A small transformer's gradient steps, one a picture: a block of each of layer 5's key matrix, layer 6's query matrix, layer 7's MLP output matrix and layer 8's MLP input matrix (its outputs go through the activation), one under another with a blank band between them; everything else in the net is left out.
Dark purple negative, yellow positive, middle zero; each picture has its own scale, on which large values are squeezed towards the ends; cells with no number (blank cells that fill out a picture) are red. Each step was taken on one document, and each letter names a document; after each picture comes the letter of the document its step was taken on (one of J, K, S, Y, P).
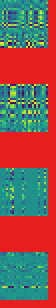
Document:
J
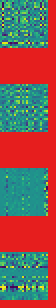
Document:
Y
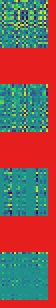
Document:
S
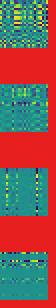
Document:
S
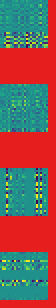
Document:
S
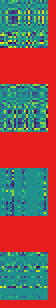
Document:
J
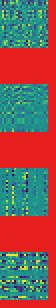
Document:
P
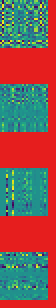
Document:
Y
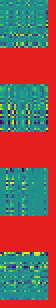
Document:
J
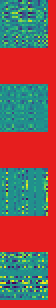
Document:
P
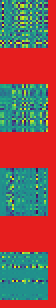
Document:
S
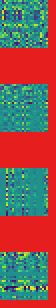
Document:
P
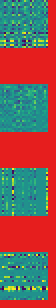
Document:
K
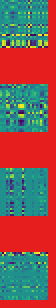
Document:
J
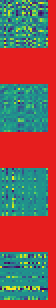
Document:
K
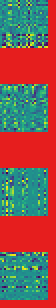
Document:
J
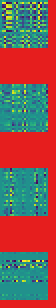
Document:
S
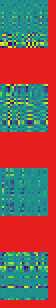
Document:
J
